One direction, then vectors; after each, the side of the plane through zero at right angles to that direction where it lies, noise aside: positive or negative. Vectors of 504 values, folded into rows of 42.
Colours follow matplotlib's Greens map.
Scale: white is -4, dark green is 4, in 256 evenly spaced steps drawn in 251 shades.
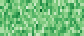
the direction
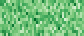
negative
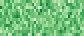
positive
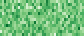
positive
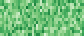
negative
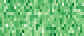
positive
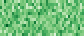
positive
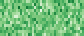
negative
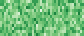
negative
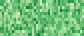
negative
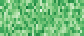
negative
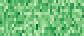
positive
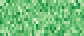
positive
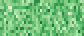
negative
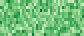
positive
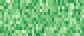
negative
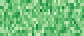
positive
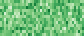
negative
